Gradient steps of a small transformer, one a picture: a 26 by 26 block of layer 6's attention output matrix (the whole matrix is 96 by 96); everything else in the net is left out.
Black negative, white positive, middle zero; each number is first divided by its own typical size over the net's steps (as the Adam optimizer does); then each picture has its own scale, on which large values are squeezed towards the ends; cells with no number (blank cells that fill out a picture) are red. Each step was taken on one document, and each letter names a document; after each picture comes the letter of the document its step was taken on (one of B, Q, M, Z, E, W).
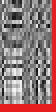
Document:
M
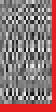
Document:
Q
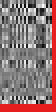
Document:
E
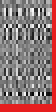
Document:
Q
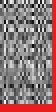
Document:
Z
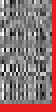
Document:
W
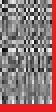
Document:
Z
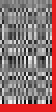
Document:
E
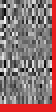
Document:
W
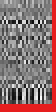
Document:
Z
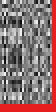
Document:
M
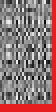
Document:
Q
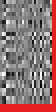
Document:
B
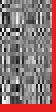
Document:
W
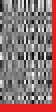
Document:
Q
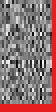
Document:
W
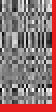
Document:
Q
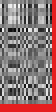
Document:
E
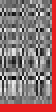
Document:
M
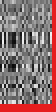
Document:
M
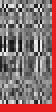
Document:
M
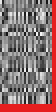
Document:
E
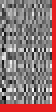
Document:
W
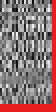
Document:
Q
